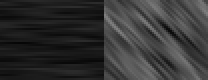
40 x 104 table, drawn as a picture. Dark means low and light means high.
The table splits into one row of 2 panels. Panel 1,1: very low, streaked across, faint in contrast. Panel 1,2: low, slanting down to the right.
